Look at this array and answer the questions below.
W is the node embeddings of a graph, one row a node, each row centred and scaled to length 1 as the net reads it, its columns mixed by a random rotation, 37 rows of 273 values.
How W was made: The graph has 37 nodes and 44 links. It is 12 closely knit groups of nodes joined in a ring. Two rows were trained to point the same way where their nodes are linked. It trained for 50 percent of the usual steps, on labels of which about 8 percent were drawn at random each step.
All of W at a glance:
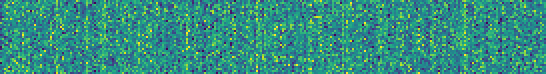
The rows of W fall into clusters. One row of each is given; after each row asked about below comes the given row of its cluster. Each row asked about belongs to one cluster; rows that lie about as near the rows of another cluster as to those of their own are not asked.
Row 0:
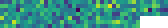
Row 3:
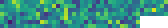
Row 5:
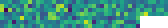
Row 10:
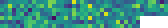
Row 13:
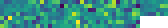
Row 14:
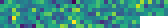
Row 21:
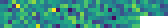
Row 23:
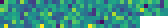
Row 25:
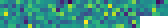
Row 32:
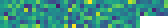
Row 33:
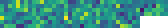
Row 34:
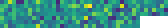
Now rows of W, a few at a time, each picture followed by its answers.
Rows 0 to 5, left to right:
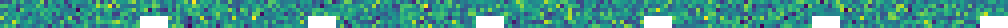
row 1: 33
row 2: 34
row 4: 32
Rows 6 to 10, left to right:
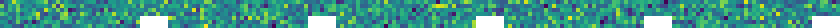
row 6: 3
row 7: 32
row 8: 0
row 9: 23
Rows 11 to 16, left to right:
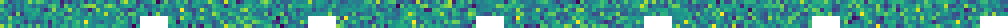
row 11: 25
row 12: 14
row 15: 0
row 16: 21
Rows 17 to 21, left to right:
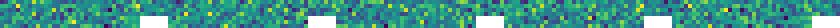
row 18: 13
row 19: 25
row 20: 34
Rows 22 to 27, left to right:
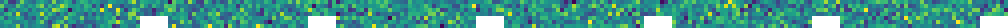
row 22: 13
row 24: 10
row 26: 3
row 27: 33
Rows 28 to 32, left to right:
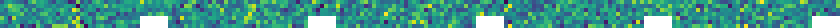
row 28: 14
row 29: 5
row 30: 5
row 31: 23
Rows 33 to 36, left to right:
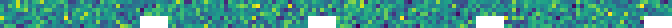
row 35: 33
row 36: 10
